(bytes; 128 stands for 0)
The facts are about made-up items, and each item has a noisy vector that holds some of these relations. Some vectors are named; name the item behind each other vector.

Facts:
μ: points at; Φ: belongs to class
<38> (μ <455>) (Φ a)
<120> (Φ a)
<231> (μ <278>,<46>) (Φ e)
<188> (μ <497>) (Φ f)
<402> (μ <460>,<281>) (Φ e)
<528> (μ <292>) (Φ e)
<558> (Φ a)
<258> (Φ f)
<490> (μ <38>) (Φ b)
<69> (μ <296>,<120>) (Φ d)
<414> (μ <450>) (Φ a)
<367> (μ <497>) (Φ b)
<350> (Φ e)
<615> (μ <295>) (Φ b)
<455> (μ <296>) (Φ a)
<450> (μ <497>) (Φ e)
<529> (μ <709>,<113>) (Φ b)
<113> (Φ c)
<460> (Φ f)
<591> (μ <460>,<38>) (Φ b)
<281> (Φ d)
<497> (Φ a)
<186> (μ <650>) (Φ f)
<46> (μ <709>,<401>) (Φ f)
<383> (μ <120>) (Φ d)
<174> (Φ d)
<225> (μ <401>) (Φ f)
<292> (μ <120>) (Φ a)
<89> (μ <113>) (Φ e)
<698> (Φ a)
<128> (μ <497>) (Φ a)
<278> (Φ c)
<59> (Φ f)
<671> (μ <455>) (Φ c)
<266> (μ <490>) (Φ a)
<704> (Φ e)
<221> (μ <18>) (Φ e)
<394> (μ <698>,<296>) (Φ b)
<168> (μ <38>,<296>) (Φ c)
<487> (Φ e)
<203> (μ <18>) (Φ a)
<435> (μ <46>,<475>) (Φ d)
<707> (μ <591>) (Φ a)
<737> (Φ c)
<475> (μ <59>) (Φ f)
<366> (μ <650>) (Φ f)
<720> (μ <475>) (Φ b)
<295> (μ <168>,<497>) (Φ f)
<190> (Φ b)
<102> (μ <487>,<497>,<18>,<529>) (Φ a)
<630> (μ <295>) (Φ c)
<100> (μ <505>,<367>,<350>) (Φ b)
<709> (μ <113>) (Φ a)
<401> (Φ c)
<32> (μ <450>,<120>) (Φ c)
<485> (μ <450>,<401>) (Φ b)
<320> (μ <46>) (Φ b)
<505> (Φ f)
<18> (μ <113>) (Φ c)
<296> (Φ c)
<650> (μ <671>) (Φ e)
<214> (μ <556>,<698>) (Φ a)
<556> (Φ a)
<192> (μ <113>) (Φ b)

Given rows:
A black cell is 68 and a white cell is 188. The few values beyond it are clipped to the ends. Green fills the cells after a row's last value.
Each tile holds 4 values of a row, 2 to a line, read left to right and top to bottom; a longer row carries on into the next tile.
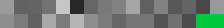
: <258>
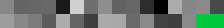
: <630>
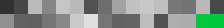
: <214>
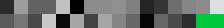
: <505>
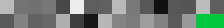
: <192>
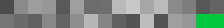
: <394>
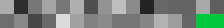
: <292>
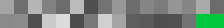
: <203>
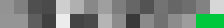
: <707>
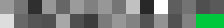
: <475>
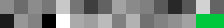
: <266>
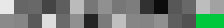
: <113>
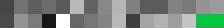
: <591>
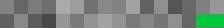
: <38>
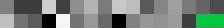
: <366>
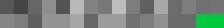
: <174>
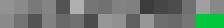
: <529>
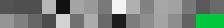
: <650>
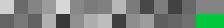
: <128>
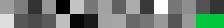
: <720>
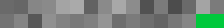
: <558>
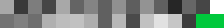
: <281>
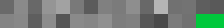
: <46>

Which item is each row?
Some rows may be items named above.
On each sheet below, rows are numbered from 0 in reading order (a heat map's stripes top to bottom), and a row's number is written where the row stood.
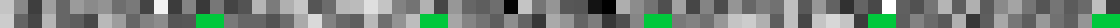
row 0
<435>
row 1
<214>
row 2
<630>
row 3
<281>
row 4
<485>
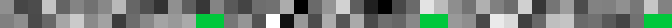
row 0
<528>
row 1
<350>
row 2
<203>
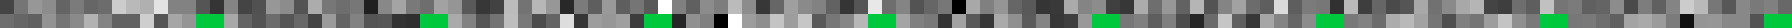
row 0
<394>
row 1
<188>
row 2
<460>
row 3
<266>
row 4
<630>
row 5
<320>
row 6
<296>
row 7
<671>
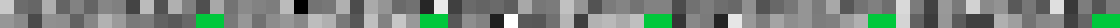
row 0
<221>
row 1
<402>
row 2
<591>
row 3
<490>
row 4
<435>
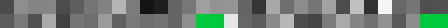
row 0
<367>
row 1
<475>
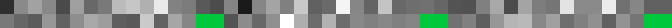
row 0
<394>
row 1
<383>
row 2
<69>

